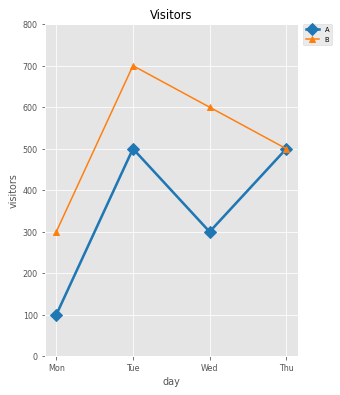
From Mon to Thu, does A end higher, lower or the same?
higher
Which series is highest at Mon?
B
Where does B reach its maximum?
Tue
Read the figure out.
Title: Visitors
x-axis: day, ticks Mon Tue Wed Thu
y-axis: visitors, ticks 0 100 200 300 400 500 600 700 800
Legend: A, B
Values:
A: 100 500 300 500
B: 300 700 600 500
